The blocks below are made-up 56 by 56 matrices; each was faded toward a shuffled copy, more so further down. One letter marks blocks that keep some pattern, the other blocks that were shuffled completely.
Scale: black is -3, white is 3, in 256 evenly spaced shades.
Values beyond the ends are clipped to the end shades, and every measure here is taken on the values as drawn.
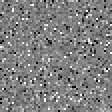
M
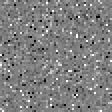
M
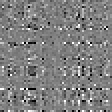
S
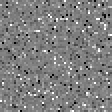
M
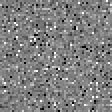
M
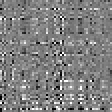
S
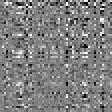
S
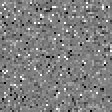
M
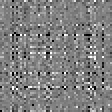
S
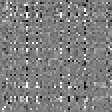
S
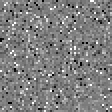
M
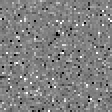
M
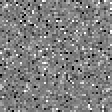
M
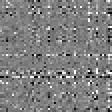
S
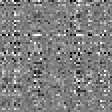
S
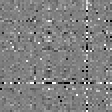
S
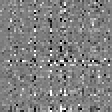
S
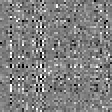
S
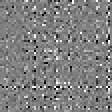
S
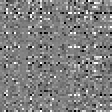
S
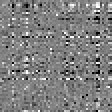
S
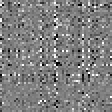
S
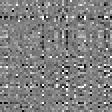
S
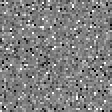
M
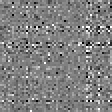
S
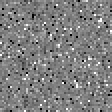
M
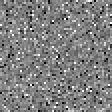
M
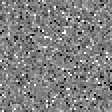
M
